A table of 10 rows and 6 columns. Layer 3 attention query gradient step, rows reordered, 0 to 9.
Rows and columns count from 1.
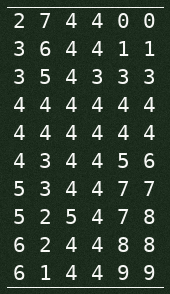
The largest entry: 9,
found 2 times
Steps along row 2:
up down same down same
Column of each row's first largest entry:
2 2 2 1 1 6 5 6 5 5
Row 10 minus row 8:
1 -1 -1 0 2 1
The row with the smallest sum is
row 1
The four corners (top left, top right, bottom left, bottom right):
2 0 6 9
